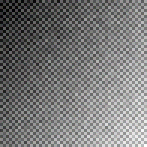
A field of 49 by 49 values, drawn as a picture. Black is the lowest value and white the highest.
Ninth with the highest average: bottom right. Grain: checkered. Odd rows or columns: none. Slope: up to the bottom right. Ninth with the lowest average: top left.
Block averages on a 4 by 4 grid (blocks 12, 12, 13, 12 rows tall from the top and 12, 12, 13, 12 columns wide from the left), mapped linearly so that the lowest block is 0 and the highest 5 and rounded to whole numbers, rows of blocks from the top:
0123
1234
1234
2345
